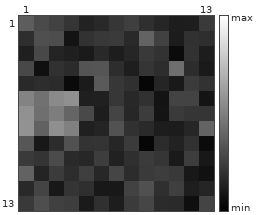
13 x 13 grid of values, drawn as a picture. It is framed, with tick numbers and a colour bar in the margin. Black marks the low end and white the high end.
The middle left is the ninth with the highest average. Values change most from cell to cell in the middle left. The values are skewed, with a long tail toward high values. In the middle left lies a patch that is higher than the rest. On average the colour sits 20% of the way up the scale.
